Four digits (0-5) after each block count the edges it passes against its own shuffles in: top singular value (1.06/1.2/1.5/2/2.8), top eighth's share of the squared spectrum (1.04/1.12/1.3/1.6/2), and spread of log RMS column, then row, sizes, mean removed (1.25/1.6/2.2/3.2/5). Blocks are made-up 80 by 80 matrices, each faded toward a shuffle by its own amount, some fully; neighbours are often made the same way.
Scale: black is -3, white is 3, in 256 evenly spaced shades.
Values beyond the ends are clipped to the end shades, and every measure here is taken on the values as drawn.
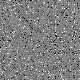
1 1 0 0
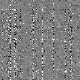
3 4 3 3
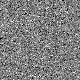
0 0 0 0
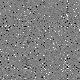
3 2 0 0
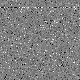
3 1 0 1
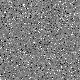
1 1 0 0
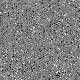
0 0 0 0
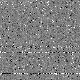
3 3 0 2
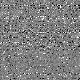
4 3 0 3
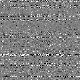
4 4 1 4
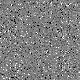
3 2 1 1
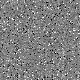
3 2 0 0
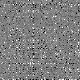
4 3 2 2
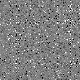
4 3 2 1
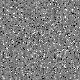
3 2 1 1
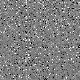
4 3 1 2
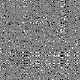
4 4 2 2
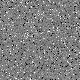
2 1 0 0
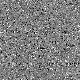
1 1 0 2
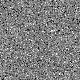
0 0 0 0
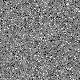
0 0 0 0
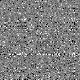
4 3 1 2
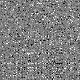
3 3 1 2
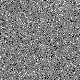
2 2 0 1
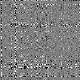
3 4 4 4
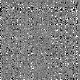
2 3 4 3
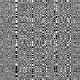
5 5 4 3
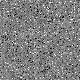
1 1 0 0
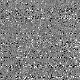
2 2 2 3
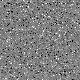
0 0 0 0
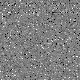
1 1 0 1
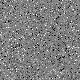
0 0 0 0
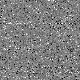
1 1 0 1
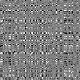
5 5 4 4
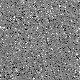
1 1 0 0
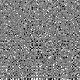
4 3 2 2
